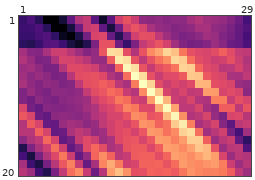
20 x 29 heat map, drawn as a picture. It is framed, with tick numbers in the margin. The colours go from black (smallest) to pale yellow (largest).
The ninth with the highest average is the centre. Streaks slant down to the right. The histogram is bell-shaped. A horizontal seam about 20% of the way down splits the table, and the bottom part is higher. The ninth with the lowest average is the top left.
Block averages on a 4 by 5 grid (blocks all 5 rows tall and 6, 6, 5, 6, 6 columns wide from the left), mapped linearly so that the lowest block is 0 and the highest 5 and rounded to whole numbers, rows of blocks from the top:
01332 / 23543 / 22453 / 23453
